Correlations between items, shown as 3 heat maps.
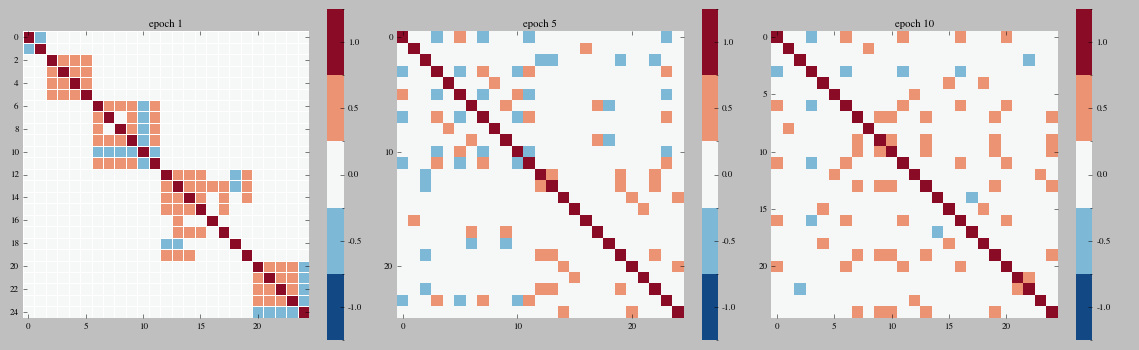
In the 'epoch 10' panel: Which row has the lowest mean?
3
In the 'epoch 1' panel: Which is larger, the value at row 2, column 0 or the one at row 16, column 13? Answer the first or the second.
the second
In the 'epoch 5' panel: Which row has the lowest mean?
2
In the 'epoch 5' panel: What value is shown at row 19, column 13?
0.5
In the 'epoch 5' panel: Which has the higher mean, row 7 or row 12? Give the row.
12
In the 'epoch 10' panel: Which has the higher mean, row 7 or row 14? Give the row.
7
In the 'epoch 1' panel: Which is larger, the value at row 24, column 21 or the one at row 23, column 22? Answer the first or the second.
the second
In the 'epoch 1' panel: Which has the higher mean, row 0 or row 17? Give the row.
17
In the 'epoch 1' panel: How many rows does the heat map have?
25
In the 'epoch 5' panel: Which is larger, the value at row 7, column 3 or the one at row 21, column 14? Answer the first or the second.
the first
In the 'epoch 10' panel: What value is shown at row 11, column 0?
0.5
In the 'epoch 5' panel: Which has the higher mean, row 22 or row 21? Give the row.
22
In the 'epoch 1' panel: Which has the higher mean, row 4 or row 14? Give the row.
14
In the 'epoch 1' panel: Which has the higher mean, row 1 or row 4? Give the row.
4
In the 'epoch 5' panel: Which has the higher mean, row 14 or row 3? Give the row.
14
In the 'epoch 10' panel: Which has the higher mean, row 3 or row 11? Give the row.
11
